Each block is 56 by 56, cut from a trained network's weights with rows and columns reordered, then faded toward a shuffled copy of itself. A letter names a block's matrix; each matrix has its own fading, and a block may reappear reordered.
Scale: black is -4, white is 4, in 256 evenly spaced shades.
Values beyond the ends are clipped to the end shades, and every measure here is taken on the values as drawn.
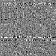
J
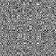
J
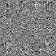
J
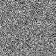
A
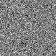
A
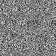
A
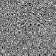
J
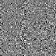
J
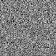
A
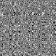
J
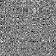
J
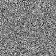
A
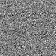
A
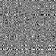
J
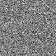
A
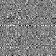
J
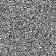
A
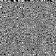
J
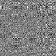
J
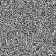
A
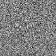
A
